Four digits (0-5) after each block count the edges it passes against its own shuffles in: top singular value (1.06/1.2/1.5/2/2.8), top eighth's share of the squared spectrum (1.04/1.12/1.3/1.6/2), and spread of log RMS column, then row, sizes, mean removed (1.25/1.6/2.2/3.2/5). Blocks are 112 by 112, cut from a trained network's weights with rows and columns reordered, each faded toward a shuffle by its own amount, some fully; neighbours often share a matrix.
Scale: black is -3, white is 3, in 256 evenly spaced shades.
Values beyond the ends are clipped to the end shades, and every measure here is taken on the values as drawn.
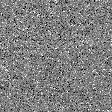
1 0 0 0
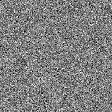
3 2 1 1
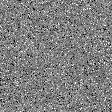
0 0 0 0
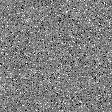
0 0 0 0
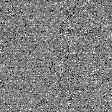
2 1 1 0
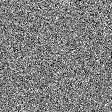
0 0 0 0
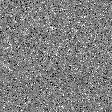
1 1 0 0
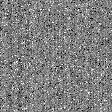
2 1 0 1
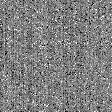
3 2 0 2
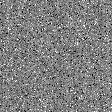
1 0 0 0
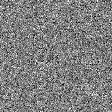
2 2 1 1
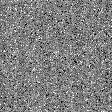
1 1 0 0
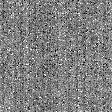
3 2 0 2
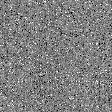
2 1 0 1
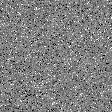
0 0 0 0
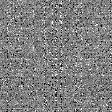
3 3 3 0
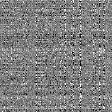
4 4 4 1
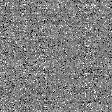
2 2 2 0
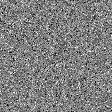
1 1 0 0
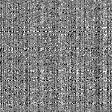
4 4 1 3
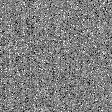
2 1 0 0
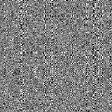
4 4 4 2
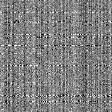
5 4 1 4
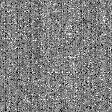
3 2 0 2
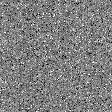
0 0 0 0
